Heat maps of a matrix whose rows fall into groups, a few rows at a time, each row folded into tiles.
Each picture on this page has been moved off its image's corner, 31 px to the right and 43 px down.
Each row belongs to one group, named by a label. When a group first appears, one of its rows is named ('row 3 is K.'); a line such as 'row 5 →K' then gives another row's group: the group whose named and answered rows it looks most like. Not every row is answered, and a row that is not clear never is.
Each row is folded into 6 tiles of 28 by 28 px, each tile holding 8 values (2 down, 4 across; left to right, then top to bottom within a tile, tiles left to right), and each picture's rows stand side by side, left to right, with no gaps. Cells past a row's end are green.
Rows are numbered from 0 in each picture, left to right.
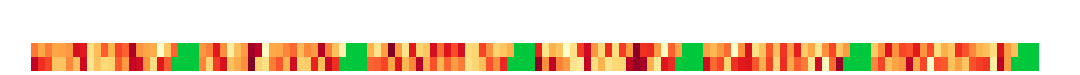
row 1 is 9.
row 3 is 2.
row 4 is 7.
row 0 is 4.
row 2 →7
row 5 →4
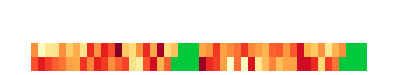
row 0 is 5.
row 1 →4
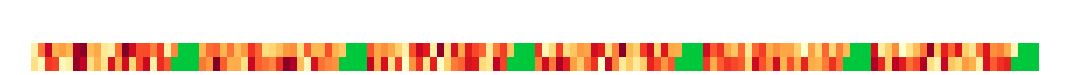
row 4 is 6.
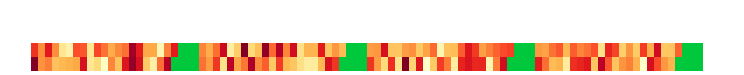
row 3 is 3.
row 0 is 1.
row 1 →7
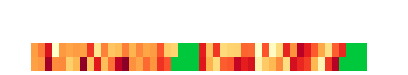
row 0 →9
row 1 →1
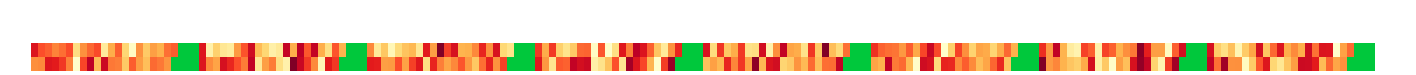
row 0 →6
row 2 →5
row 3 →1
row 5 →6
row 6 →1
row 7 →2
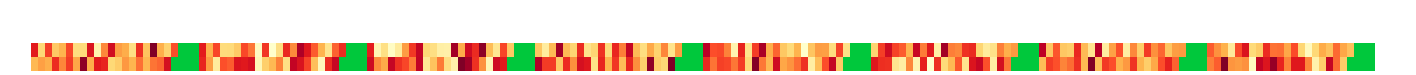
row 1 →1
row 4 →6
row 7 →6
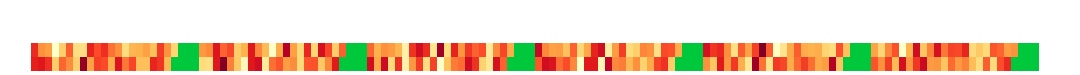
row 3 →6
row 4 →6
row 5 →7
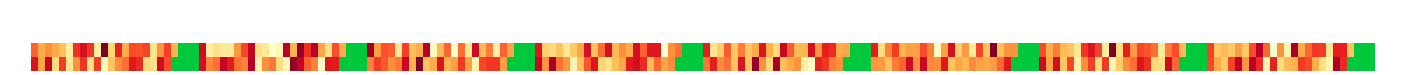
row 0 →2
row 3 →2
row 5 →3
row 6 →2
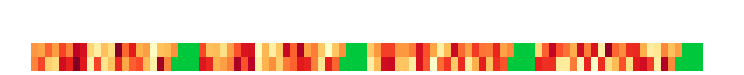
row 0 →4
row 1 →4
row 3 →4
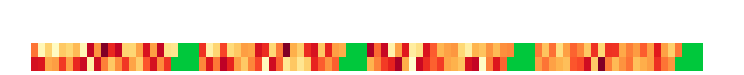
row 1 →5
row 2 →6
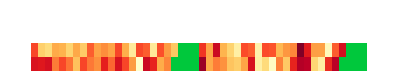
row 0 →5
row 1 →1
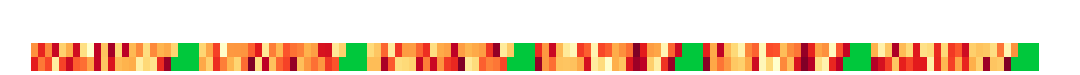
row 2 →9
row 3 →1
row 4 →1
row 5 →7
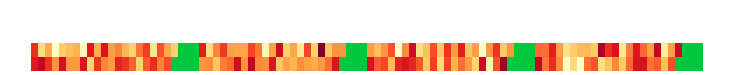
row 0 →5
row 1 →3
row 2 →7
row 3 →1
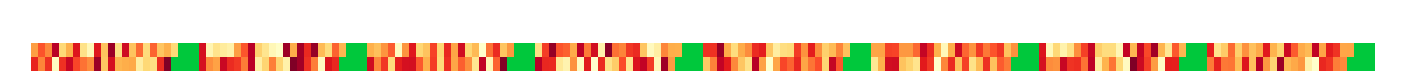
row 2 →7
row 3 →4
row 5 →9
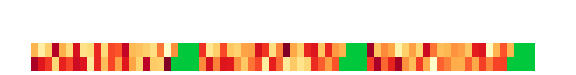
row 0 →7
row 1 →5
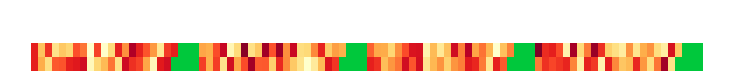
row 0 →1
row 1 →7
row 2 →4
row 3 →6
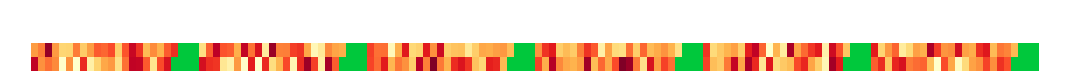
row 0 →1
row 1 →4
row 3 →9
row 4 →2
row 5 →5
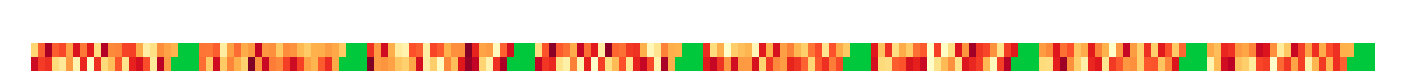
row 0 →4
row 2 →1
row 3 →4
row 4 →5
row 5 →1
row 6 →9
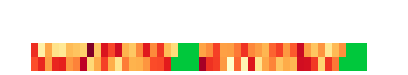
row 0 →5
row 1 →4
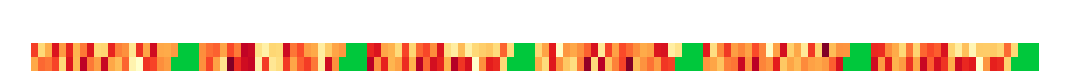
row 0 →3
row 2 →6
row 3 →9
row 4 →3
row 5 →6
